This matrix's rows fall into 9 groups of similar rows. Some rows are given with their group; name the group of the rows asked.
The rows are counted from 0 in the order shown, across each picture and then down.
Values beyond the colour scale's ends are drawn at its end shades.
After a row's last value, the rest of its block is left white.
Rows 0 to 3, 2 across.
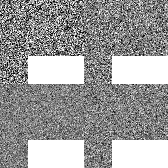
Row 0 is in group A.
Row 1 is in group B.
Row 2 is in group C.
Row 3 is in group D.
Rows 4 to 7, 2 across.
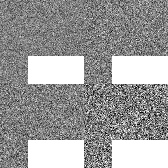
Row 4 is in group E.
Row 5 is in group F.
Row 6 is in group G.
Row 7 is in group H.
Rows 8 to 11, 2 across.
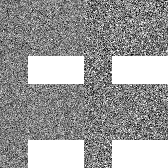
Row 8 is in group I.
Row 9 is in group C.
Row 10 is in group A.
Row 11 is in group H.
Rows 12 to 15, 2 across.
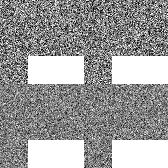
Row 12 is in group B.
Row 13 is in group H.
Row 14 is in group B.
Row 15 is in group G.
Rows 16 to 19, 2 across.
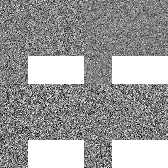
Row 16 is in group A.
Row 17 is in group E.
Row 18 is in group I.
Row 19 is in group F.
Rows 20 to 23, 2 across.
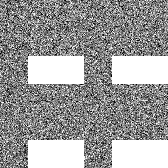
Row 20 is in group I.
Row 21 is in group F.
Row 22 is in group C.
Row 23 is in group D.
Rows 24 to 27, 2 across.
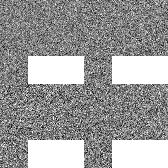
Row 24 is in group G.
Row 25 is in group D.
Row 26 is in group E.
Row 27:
G
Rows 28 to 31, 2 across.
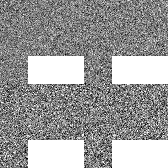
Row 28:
H
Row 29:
G
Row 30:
C
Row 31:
G
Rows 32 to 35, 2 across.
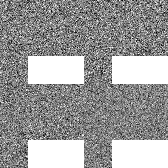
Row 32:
E
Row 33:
D
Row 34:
C
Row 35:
F
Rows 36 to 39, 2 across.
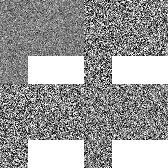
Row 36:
E
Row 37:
G
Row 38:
B
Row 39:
G
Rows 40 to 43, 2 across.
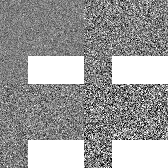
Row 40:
H
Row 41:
F
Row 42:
C
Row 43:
G
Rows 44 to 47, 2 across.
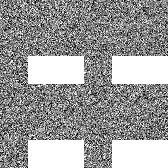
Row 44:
F
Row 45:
E
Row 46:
G
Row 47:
E
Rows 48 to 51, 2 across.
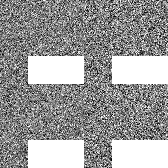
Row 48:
G
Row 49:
A
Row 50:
C
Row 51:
F
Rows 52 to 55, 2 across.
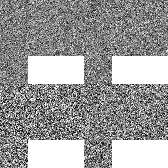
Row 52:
A
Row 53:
C
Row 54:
B
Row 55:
D
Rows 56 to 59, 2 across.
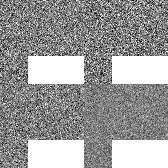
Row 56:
G
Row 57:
D
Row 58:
B
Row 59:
C
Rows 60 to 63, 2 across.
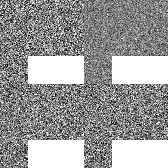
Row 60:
A
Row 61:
H
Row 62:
C
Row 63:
D
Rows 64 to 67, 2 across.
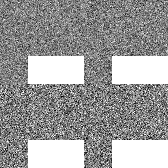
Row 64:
B
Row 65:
C
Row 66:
A
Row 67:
G
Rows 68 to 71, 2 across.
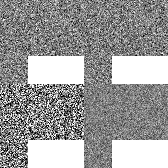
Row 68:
B
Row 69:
B
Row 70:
A
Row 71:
G
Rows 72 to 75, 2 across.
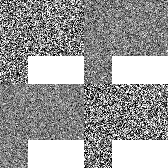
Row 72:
D
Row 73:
C
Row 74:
B
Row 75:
G
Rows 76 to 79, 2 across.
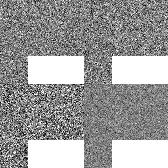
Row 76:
F
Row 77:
I
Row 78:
C
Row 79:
I
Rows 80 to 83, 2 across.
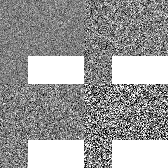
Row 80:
F
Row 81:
I
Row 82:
B
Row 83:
E
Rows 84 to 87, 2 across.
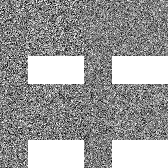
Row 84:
A
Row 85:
G
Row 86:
E
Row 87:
I
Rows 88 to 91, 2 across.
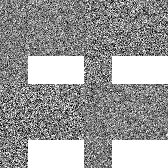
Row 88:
A
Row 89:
E
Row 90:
B
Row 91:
C
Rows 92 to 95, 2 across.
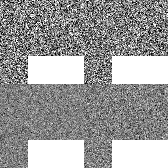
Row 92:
B
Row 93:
H
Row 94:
I
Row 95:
B
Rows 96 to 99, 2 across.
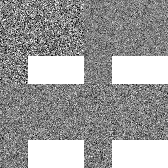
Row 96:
B
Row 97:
I
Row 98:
G
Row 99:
D
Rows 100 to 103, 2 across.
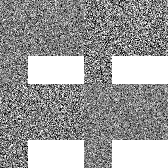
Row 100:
B
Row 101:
F
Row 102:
F
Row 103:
B
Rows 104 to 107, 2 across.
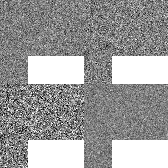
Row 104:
H
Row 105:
I
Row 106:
I
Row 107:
C
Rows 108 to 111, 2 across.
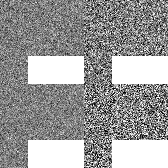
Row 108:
H
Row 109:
G
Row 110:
G
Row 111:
A
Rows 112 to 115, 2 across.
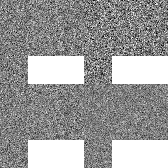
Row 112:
A
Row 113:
D
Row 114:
A
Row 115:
H
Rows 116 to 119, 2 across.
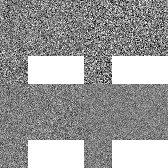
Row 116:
C
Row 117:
F
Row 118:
H
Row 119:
G
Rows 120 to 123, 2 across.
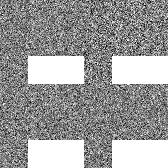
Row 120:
A
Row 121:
I
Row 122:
B
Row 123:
G
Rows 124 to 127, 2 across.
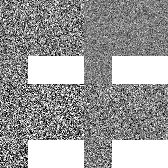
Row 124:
B
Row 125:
E
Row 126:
C
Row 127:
B
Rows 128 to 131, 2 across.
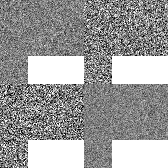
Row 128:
H
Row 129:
B
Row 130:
E
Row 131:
A
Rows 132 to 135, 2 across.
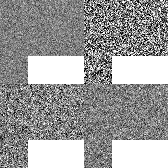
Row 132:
F
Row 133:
G
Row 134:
I
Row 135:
G
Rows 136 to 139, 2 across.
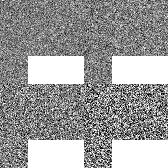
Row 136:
H
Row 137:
I
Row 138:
B
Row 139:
B
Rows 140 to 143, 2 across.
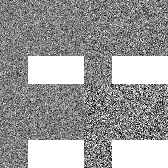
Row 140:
D
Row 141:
E
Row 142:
B
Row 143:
F
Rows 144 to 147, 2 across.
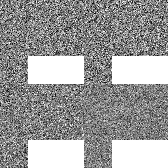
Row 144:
A
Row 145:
A
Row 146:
C
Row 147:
E
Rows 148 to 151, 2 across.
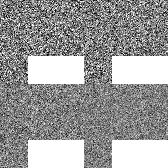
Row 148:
C
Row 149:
D
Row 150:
I
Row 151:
A
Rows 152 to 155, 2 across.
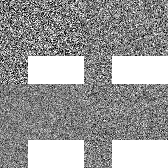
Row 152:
H
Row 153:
B
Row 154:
H
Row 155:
E
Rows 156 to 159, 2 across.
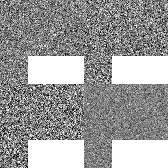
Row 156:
H
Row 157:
B
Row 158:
G
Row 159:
B
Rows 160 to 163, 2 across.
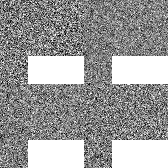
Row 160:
H
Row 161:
I
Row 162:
I
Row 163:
G
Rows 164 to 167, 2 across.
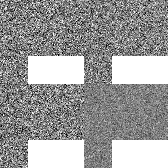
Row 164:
E
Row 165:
I
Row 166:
I
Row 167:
D
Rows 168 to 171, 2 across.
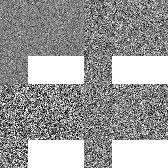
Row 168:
F
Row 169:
I
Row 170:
B
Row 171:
A
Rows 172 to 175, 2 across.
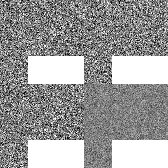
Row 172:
H
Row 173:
F
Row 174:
H
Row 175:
A
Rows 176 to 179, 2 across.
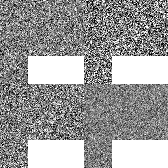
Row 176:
G
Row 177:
H
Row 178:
H
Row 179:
G
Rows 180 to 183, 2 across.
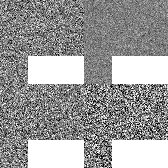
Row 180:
E
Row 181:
H
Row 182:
B
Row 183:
F
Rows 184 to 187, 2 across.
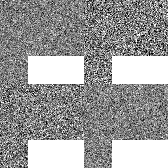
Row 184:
H
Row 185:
H
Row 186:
C
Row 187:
B
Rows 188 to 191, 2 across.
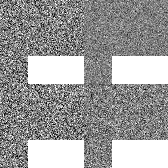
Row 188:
F
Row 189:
E
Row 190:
F
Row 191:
I
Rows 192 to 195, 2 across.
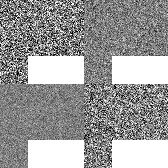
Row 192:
D
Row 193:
H
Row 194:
E
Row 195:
I
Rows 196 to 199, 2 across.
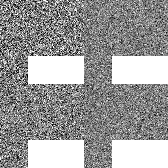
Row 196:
G
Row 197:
B
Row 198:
D
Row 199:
H
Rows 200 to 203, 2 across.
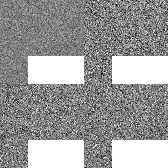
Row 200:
F
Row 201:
D
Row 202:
I
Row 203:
F
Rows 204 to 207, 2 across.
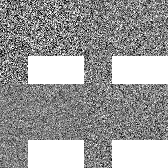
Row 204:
I
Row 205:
I
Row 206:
E
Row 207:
F
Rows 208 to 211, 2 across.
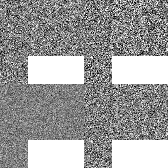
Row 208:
I
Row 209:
A
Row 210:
E
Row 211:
A
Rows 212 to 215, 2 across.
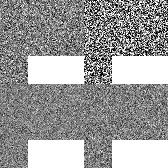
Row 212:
F
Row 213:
D
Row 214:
I
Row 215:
G
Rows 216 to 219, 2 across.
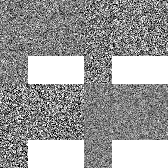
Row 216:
E
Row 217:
A
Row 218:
F
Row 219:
A
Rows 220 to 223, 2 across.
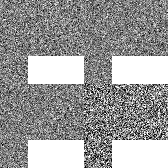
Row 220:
B
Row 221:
H
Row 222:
H
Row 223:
G
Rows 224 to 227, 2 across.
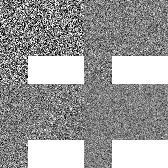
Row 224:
B
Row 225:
G
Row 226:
H
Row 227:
B
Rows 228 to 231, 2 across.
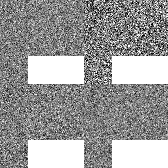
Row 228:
A
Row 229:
H
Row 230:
C
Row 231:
C
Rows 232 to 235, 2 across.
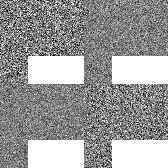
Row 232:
D
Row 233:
A
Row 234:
C
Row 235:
F
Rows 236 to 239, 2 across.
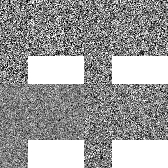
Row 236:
A
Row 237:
A
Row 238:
B
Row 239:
D
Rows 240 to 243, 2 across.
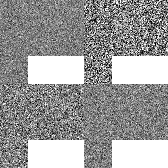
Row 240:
F
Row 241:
A
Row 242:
B
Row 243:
D
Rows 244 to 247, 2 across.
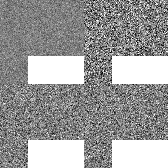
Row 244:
C
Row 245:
D
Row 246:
B
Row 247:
D
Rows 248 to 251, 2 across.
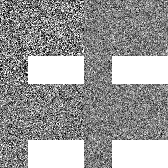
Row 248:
C
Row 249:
C
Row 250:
E
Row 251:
G
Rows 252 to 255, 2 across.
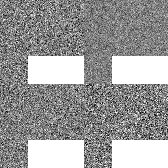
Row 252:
B
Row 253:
I
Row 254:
H
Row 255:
H
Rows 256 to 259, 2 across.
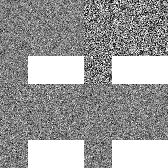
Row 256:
I
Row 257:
A
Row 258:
D
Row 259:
D
